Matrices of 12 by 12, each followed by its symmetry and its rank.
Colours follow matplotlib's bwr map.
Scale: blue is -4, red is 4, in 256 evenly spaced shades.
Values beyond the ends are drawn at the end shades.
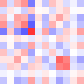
symmetric, rank two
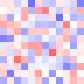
neither, full rank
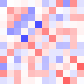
symmetric, full rank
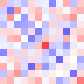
symmetric, full rank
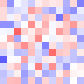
neither, full rank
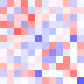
symmetric, full rank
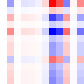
neither, rank one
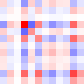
symmetric, rank two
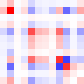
symmetric, rank two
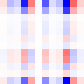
neither, rank one
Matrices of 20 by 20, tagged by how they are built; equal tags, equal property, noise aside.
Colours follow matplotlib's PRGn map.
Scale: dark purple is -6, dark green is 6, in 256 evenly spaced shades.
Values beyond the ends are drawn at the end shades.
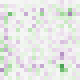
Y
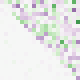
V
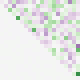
V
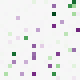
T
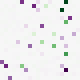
T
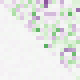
V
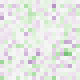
Y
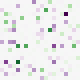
T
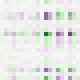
Y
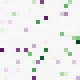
T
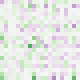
Y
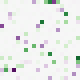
T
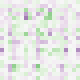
Y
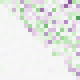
V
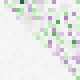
V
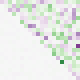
V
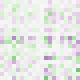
Y
